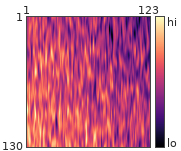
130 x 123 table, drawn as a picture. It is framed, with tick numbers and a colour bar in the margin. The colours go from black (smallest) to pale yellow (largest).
Ninth with the lowest average: top right. Slope: up to the bottom left. Grain: streaks running down. Ninth with the highest average: bottom left.
